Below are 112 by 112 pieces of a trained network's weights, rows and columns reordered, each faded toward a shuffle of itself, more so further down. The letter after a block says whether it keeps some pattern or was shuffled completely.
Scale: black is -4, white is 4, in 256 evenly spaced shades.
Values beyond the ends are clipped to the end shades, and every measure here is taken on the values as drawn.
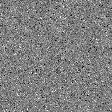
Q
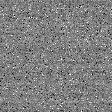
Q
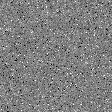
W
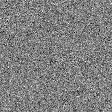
W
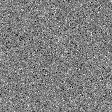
W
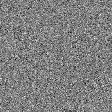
Q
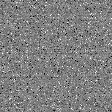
Q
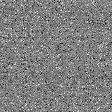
Q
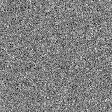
Q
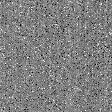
Q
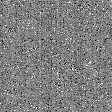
Q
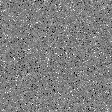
W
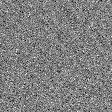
W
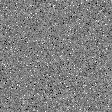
W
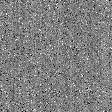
Q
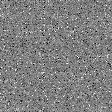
Q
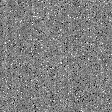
Q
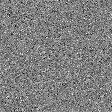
W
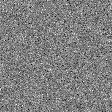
W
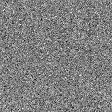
Q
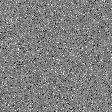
W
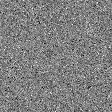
W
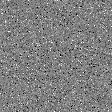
W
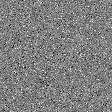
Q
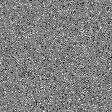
W
